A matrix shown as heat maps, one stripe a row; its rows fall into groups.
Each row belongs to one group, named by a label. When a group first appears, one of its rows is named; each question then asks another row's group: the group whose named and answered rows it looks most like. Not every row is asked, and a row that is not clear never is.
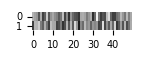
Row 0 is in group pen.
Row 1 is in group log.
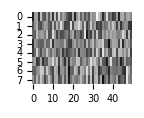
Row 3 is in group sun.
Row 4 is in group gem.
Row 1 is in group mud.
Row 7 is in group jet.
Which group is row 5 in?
mud
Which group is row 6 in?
jet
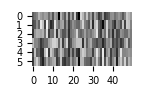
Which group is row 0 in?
jet
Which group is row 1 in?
jet
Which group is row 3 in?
mud
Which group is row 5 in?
gem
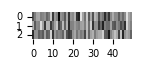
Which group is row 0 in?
jet
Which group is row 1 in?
jet
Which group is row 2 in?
sun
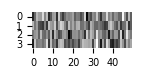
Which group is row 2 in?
sun
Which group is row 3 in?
pen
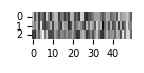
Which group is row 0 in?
gem
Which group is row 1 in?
sun
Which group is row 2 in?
jet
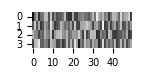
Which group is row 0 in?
sun
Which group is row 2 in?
mud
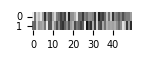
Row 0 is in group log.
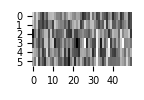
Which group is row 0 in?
mud
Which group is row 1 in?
mud
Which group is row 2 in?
sun
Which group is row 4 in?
pen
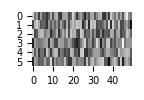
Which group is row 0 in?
sun
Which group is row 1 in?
mud
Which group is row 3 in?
pen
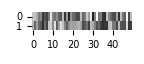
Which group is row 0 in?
pen
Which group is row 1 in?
mud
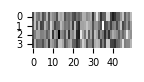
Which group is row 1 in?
pen
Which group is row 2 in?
jet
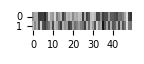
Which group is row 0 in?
mud
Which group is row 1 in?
sun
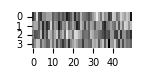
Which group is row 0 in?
gem
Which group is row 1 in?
sun
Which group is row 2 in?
mud
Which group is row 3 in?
log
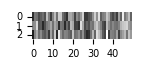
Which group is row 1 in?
gem
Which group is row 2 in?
sun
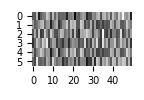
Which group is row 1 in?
jet
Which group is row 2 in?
pen
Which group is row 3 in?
log
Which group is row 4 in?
jet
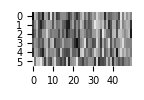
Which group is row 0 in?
sun
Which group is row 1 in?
gem
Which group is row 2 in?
gem
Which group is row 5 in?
log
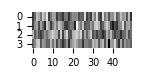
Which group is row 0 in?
log
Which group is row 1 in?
gem
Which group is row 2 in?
mud
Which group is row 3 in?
log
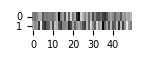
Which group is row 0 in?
jet
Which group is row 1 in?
sun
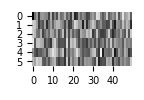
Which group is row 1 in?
mud
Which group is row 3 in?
log
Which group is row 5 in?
log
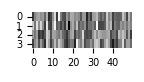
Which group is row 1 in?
log
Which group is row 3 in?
gem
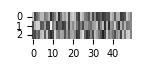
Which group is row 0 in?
jet
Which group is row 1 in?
log
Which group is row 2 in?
jet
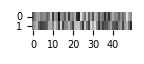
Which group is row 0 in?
jet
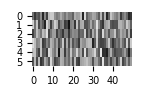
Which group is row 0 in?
mud
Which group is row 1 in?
gem
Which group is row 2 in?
log
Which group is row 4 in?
mud
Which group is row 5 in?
pen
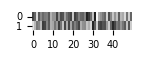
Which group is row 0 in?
sun
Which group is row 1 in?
pen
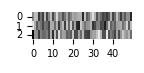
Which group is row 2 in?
sun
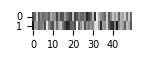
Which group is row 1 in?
gem
